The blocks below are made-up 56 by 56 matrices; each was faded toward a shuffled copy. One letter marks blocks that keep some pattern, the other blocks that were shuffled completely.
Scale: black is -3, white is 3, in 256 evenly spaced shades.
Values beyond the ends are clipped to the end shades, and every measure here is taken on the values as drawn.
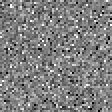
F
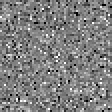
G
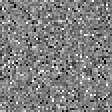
G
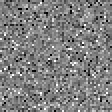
F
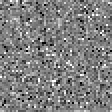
G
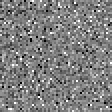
F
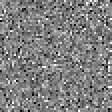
G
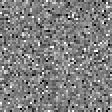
G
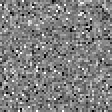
F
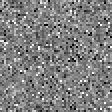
F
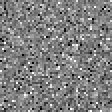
F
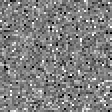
F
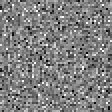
G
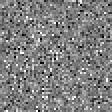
F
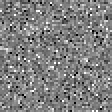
F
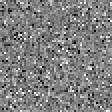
F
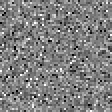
F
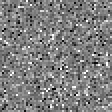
G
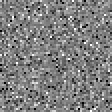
G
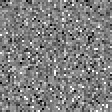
F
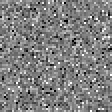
F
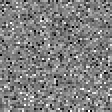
F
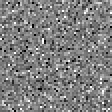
F
